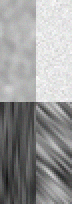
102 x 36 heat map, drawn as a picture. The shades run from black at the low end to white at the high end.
The table splits into 2 rows of 2 panels. Panel 1,1: high, blotchy, faint in contrast. Panel 1,2: very high, fine-grained, faint in contrast. Panel 2,1: low, streaked downward. Panel 2,2: middling, slanting down to the right, strong in contrast.
